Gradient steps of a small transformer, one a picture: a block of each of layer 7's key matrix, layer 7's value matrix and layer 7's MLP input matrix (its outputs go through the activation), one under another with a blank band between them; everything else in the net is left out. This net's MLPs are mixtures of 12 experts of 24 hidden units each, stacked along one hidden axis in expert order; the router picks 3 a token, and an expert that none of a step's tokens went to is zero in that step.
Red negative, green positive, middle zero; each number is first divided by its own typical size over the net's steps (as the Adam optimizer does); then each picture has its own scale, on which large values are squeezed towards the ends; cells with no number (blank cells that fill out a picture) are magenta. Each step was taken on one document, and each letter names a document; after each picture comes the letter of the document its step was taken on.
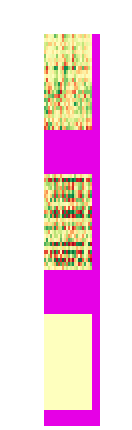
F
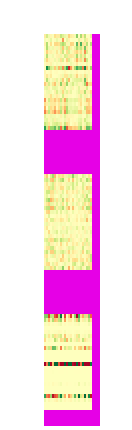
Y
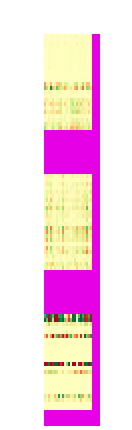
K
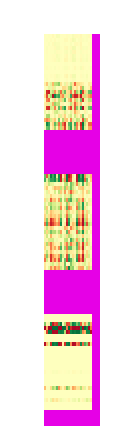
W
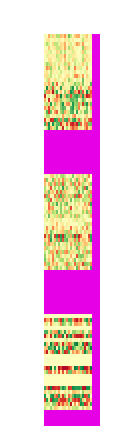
W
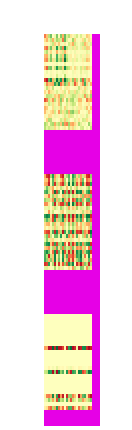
F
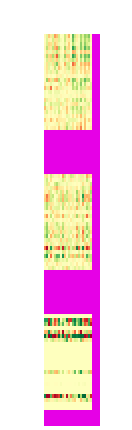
K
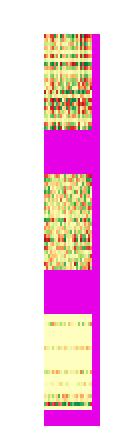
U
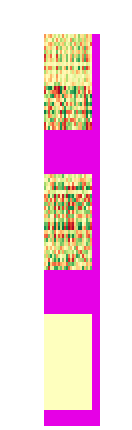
F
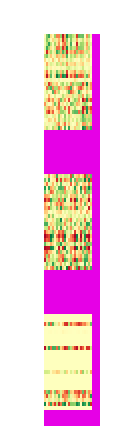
U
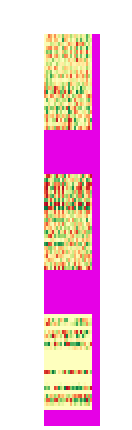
W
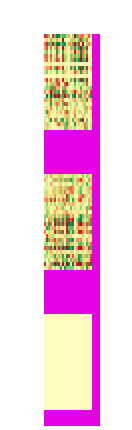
F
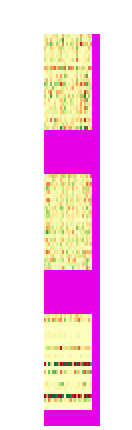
Y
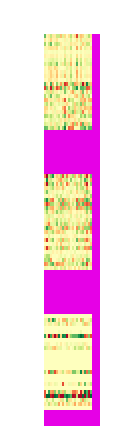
K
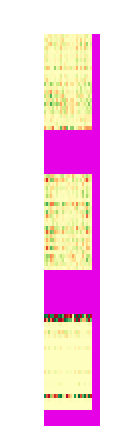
Y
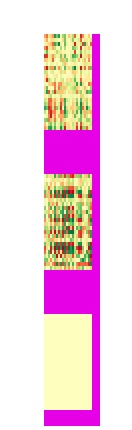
F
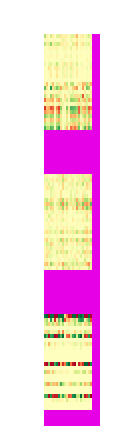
K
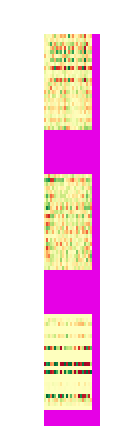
Y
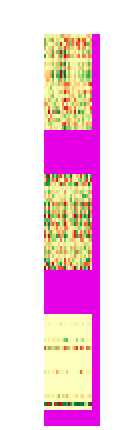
U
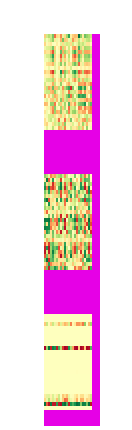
U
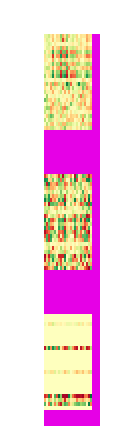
U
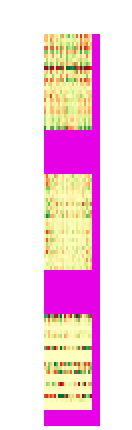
Y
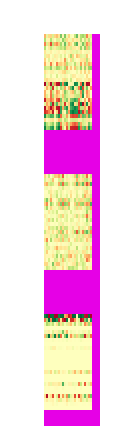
K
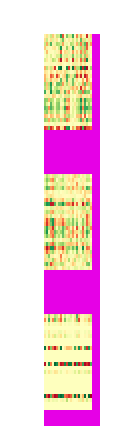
Y
